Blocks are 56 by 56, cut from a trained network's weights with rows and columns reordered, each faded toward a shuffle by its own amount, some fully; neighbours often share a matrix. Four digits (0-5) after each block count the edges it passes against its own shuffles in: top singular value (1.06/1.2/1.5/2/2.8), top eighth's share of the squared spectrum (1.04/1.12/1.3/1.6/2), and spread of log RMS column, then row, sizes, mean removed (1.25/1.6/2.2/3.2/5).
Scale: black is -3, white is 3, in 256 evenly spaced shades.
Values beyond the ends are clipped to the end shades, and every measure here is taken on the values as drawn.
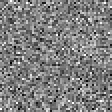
2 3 1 1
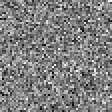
1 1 0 0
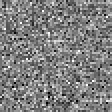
0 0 0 0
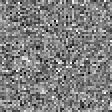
2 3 1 1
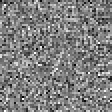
2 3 1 1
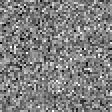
0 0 0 0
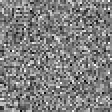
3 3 1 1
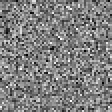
0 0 0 0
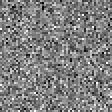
1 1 0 0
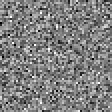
0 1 0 0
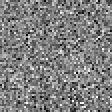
2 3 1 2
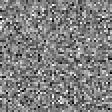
2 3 1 1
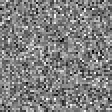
2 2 0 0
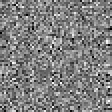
3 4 2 1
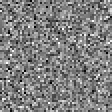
2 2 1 0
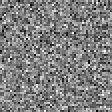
2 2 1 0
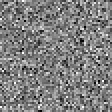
2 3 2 1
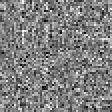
2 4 2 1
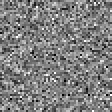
1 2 1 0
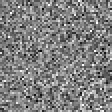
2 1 0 0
